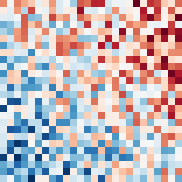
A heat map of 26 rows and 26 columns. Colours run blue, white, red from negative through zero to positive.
Mirror symmetry: none. Histogram: bell-shaped. Slope: up to the top right. Ninth with the lowest average: bottom left. Grain: fine. Stripes: none.
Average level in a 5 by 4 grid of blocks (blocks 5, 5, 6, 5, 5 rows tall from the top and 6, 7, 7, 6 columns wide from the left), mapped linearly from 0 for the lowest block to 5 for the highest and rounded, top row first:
3345 | 2345 | 1234 | 1123 | 0122
